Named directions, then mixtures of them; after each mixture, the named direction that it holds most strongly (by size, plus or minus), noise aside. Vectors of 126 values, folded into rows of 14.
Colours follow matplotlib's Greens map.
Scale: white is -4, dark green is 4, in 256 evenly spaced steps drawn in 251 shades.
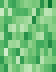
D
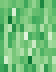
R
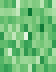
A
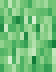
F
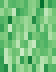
R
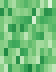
D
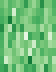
R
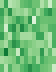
D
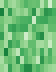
D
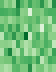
A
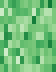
D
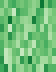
R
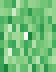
A
